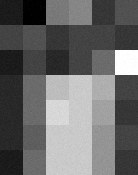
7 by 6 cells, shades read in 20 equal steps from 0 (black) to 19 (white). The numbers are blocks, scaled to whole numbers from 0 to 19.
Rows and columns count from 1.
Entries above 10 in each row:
0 0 1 3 3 3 3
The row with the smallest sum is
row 2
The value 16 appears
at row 5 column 3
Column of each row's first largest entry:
4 2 6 4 3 3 3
